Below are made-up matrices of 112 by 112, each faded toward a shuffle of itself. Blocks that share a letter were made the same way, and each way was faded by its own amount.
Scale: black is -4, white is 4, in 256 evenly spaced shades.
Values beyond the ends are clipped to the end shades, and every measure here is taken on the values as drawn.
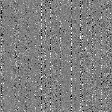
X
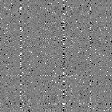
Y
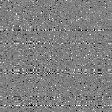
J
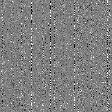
X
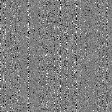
X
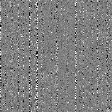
X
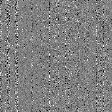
X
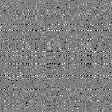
J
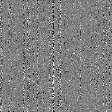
X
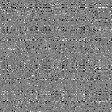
J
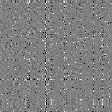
Y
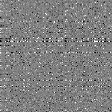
J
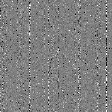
X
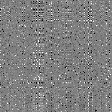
Y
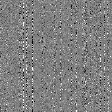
X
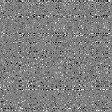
J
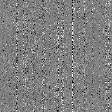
X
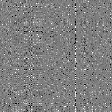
Y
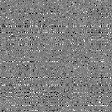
J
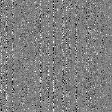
X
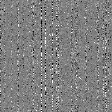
X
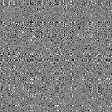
J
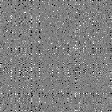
Y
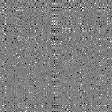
Y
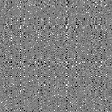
Y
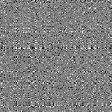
J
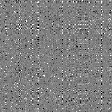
Y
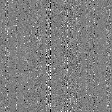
X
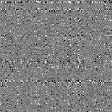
J
